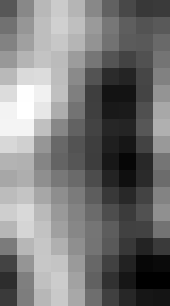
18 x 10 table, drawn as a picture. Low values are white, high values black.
The ninth with the lowest average is the middle left. The bottom right is the ninth with the highest average. On average the colour sits 50% of the way up the scale.
